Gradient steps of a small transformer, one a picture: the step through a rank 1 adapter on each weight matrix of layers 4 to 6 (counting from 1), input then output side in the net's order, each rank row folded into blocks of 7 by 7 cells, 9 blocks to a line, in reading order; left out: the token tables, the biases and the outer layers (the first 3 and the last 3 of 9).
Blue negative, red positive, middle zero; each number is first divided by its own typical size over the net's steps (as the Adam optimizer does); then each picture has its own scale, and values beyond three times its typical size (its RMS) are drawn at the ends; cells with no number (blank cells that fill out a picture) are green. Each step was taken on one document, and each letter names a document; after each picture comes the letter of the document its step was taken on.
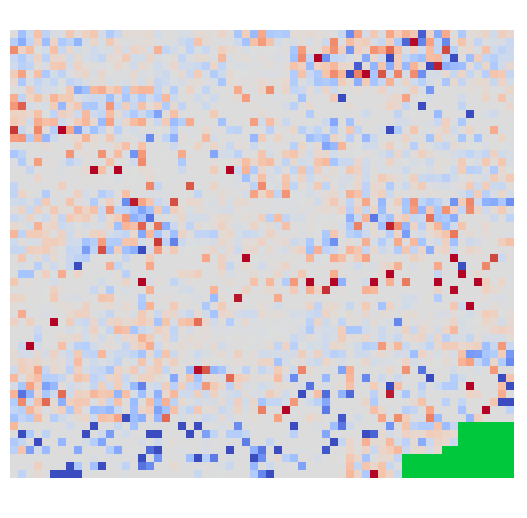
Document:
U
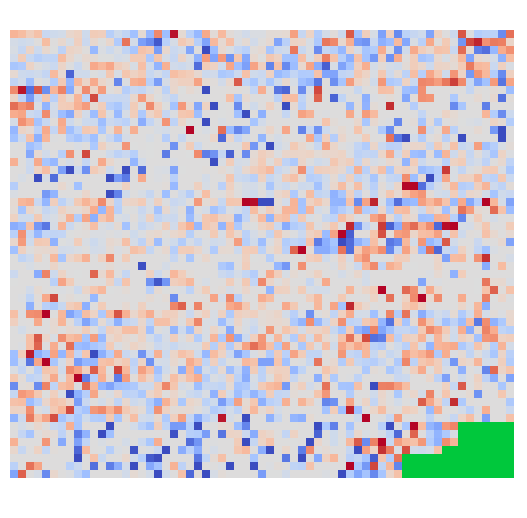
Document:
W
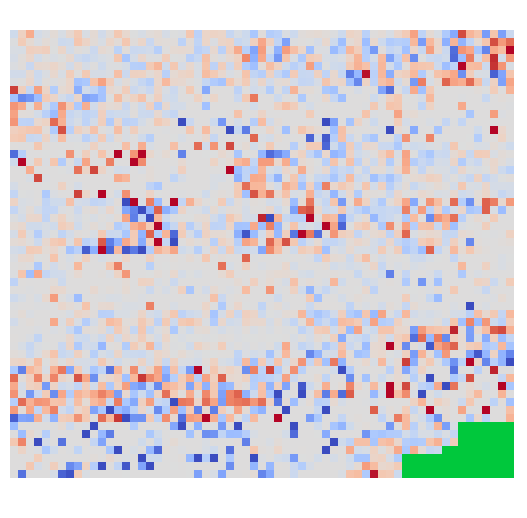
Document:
U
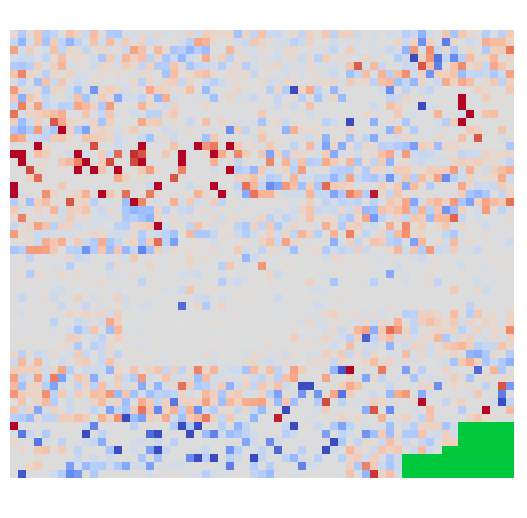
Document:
U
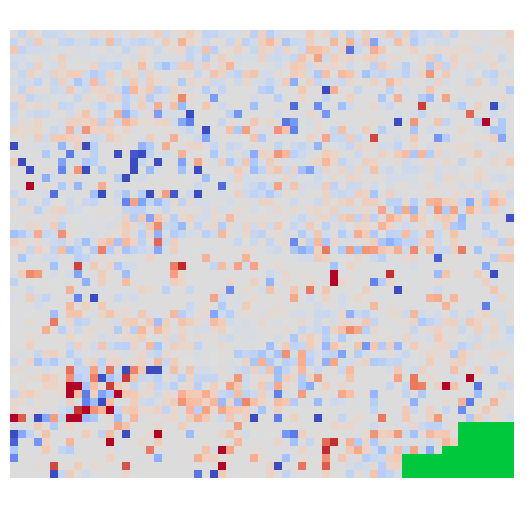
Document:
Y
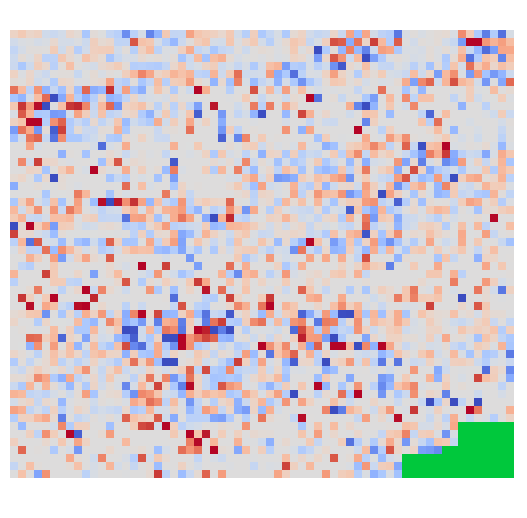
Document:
W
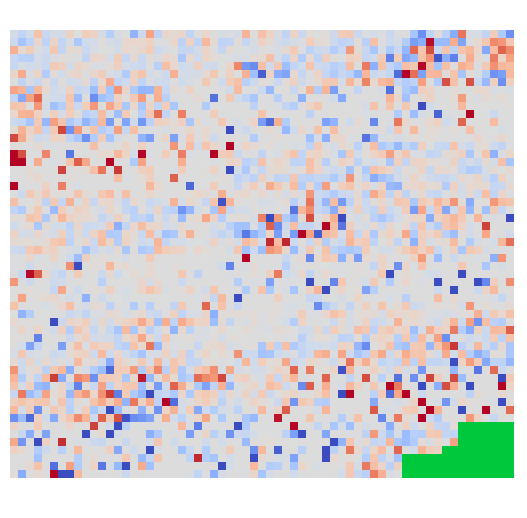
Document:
U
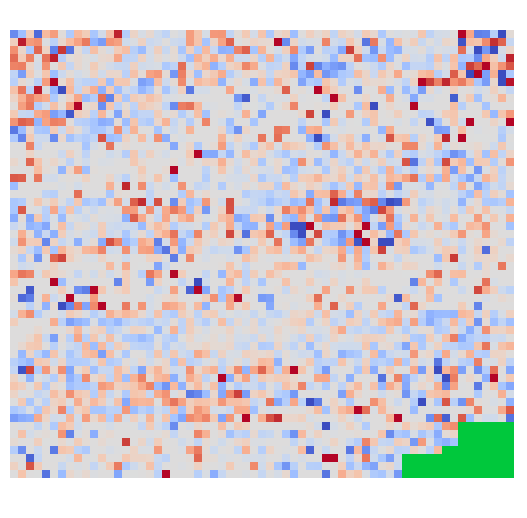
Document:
W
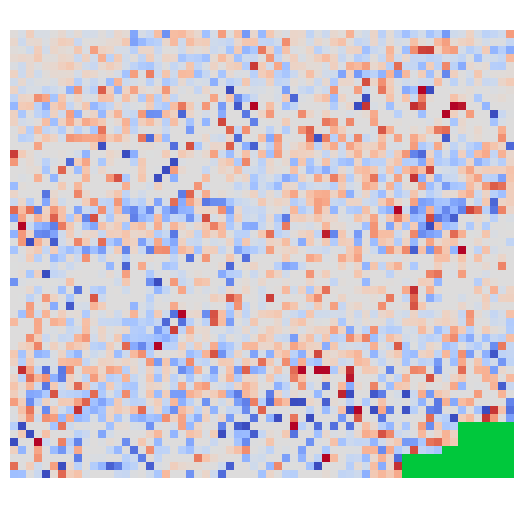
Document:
W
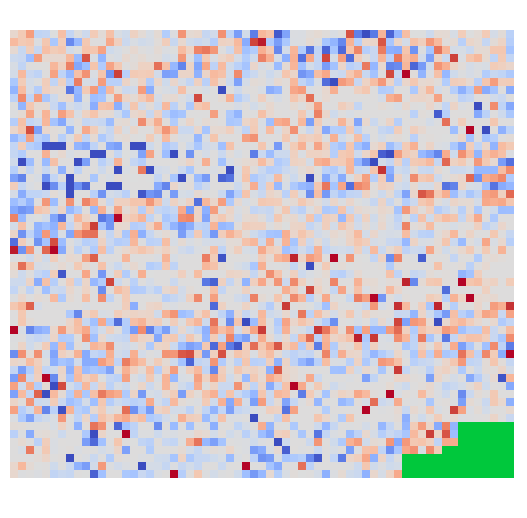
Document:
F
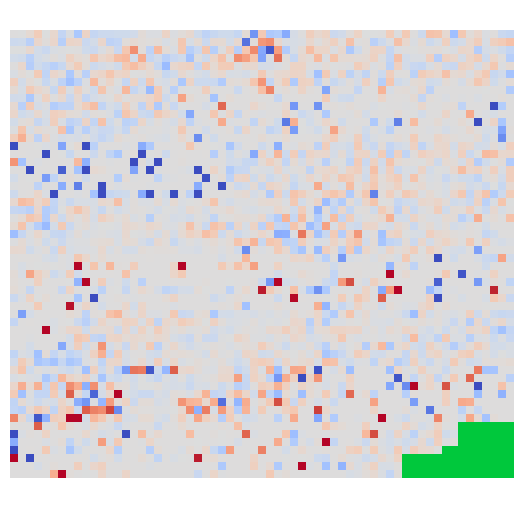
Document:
Y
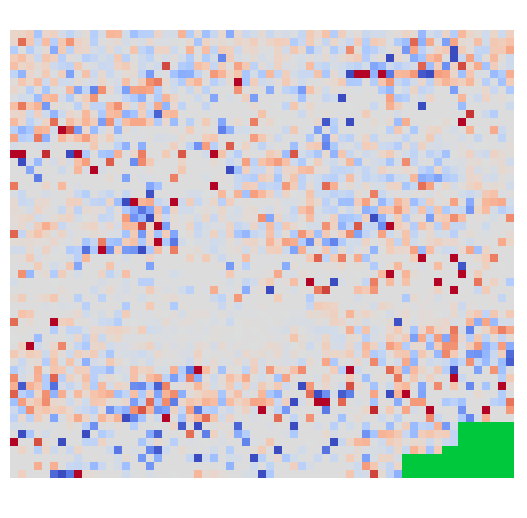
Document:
U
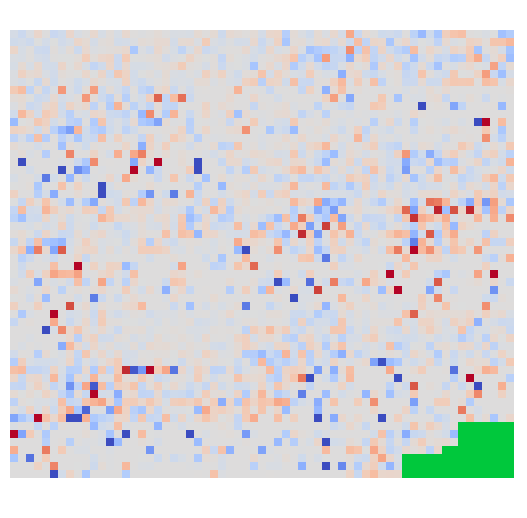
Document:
Y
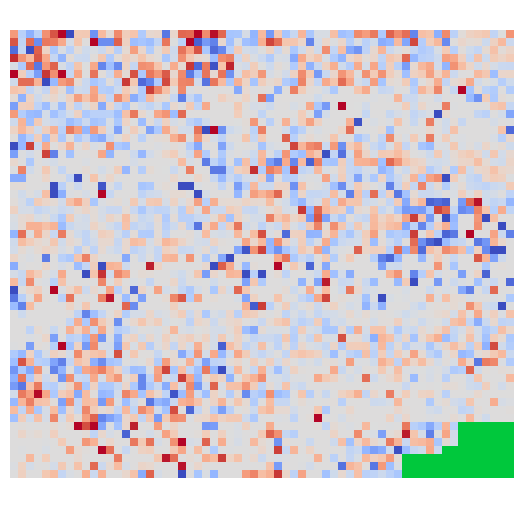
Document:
F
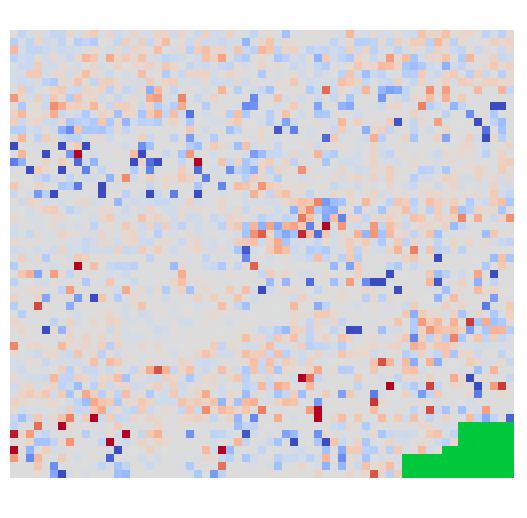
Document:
Y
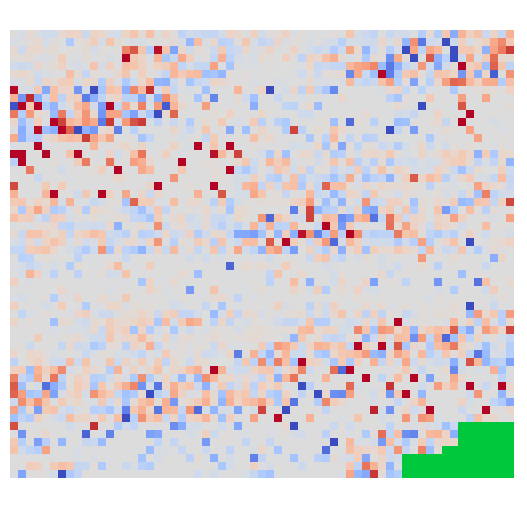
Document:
U
